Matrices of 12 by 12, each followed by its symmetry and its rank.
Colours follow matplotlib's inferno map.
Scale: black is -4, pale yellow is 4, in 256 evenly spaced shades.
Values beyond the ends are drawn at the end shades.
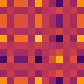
symmetric, rank one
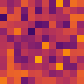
neither, full rank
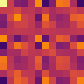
symmetric, rank two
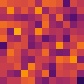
neither, full rank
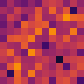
symmetric, full rank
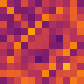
symmetric, full rank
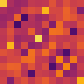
symmetric, full rank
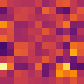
neither, rank two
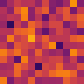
neither, full rank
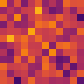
symmetric, full rank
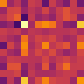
symmetric, rank two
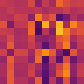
neither, rank two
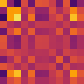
symmetric, rank two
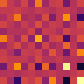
symmetric, rank two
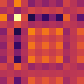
symmetric, rank one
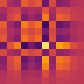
symmetric, rank one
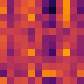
neither, rank two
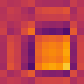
symmetric, rank one
